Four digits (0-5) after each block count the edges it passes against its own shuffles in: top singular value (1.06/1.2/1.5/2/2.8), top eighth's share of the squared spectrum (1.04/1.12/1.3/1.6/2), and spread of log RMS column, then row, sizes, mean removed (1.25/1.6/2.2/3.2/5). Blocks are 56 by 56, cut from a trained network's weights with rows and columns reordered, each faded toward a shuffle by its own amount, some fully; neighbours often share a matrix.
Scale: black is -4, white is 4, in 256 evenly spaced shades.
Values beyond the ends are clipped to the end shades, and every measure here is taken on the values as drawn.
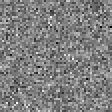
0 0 0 0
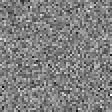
2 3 0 1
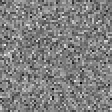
0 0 0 0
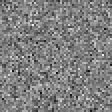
0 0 0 0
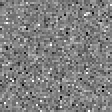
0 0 0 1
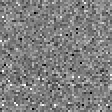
1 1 0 1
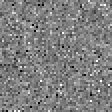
0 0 0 0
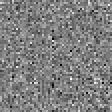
2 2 2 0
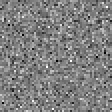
1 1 0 0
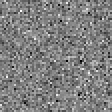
1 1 0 0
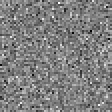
1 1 0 0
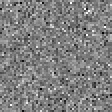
1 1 0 0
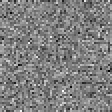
2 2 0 1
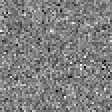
1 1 0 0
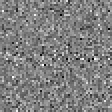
2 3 1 2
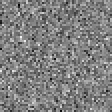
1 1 0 0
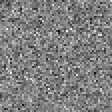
1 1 0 0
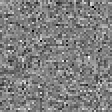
3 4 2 1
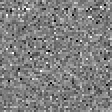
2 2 0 1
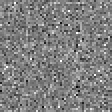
1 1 1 0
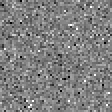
1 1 0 0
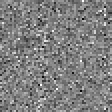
2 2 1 0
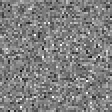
1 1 0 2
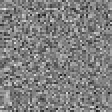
3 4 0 2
